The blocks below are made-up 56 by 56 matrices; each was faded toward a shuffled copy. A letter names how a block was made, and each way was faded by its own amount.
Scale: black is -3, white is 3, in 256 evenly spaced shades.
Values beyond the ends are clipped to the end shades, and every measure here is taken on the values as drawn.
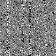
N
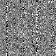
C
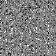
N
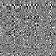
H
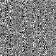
C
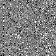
N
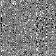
N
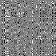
H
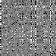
H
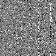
N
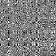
H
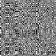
H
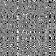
H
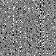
N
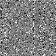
N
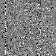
N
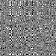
H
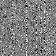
N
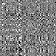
H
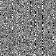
C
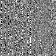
C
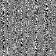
C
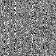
C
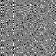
H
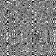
H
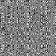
H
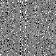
N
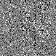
N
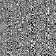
C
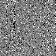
N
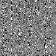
N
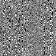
C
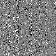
N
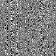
C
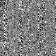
C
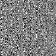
C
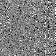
N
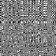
H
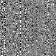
C
